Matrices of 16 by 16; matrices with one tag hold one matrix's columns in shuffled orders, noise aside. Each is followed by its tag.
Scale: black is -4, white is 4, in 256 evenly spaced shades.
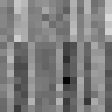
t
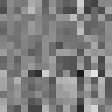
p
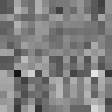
p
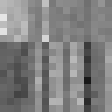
t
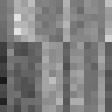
t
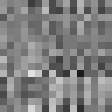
p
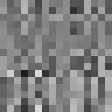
p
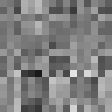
p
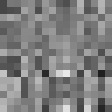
p
